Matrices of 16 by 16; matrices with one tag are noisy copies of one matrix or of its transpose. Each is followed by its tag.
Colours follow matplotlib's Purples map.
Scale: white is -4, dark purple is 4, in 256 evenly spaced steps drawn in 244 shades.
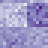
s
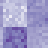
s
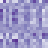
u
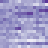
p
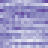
p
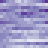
p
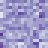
u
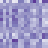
u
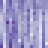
p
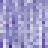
p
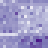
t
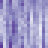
p
